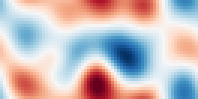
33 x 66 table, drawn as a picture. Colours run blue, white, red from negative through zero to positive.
Ninth with the highest average: bottom middle. Lone odd cells: none. Ninth with the lowest average: centre. Average level on the scale: 50%. Roughest part: bottom middle.
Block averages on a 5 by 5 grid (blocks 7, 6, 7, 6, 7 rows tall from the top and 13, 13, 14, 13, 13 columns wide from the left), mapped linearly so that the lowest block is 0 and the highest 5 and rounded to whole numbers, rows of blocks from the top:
2 3 4 4 1 | 1 2 2 2 3 | 2 2 0 0 3 | 3 2 3 0 2 | 4 3 5 3 1
